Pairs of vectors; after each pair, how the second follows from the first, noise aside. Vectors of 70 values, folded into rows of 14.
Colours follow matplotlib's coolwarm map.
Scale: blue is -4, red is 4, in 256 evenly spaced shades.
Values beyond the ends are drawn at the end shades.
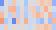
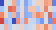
scaled up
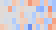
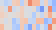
copied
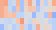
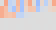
partly zeroed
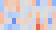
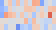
shuffled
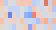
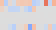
partly zeroed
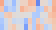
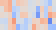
wrapped around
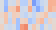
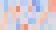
copied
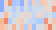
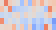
reversed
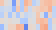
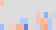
partly zeroed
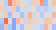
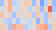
reversed
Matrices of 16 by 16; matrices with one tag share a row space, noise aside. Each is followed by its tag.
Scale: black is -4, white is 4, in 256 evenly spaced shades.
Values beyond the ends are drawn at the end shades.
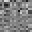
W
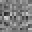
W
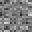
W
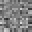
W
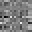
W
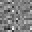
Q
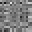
W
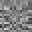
W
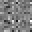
Q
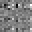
Q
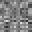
W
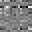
W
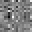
Q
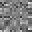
W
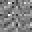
Q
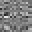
W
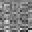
W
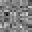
W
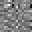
Q
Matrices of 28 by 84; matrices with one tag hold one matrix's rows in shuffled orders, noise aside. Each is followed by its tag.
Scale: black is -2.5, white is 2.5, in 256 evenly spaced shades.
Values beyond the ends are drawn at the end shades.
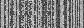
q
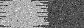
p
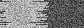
p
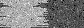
p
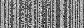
q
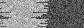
p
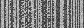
q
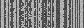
q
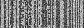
q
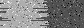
p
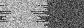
p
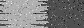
p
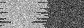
p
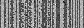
q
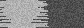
p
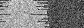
p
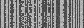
q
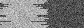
p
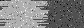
p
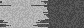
p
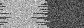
p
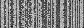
q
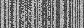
q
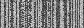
q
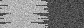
p
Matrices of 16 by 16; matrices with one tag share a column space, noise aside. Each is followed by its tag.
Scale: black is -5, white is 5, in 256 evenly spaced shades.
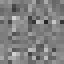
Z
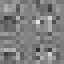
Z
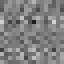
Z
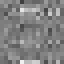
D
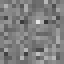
Z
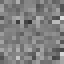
Z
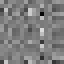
D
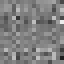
Z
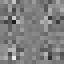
Z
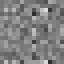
D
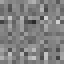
Z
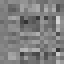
Z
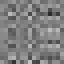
D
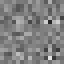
Z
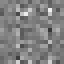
D
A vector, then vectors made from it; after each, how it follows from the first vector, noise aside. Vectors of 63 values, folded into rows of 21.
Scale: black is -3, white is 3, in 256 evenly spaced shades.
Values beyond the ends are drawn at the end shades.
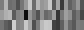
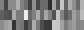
negated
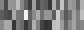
negated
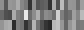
negated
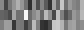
negated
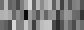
copied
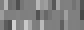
partly zeroed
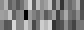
copied
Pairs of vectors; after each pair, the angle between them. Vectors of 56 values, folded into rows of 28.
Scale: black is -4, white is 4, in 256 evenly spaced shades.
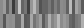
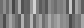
nearly parallel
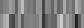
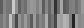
orthogonal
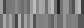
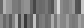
nearly opposite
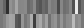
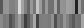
partly opposed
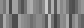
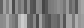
orthogonal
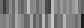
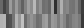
partly aligned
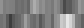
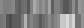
nearly parallel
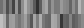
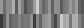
nearly opposite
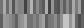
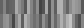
partly aligned
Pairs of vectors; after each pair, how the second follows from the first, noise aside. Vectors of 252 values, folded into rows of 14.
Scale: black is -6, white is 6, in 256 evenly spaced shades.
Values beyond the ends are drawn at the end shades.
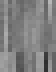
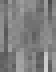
negated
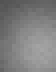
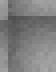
wrapped around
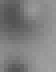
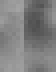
wrapped around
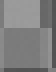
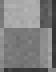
scaled up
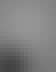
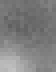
negated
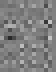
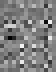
scaled up
